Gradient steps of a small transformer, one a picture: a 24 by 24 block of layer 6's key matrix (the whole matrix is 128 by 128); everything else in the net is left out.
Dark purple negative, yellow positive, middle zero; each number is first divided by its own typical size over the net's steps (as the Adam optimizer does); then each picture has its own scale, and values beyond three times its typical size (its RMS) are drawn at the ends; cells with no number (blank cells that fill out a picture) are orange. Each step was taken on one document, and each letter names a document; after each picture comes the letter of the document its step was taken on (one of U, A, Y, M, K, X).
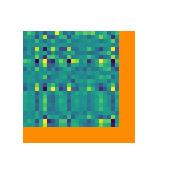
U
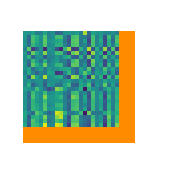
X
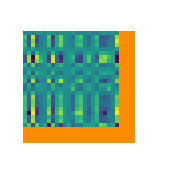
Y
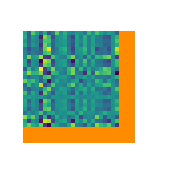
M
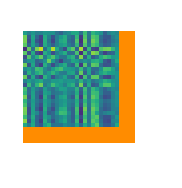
X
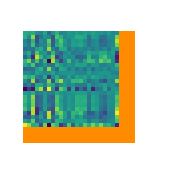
Y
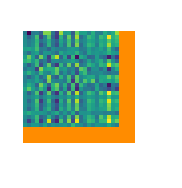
M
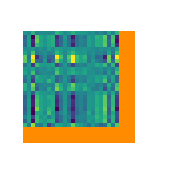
Y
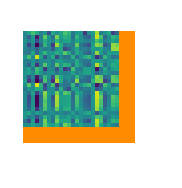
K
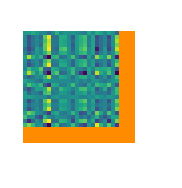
M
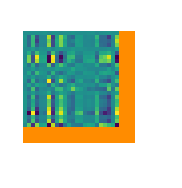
Y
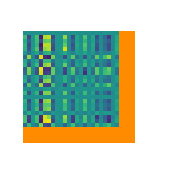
M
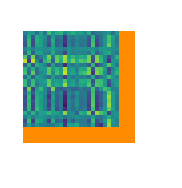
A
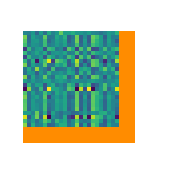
X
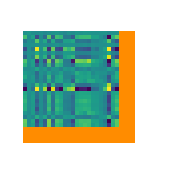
U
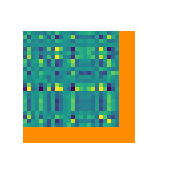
U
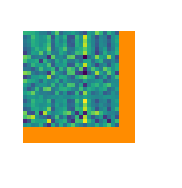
M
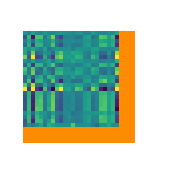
Y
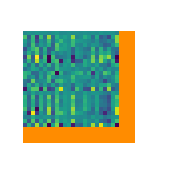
Y
